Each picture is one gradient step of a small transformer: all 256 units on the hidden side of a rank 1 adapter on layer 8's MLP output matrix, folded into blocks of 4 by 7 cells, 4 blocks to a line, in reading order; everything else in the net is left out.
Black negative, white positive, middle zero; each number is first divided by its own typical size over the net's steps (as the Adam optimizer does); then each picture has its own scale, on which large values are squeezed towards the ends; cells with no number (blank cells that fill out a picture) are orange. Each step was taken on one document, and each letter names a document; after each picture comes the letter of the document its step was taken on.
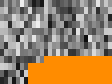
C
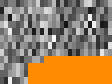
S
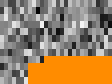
S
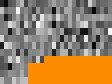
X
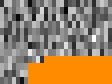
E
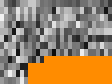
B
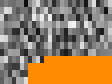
B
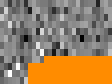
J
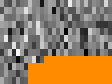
X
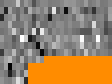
J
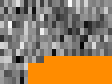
X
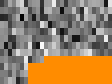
B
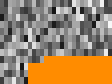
C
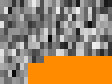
S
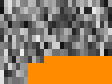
C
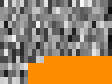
C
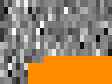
J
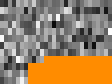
X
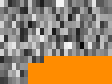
B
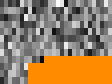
E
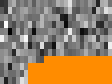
X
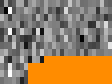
J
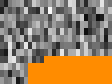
S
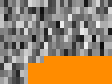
B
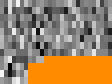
J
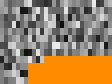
B
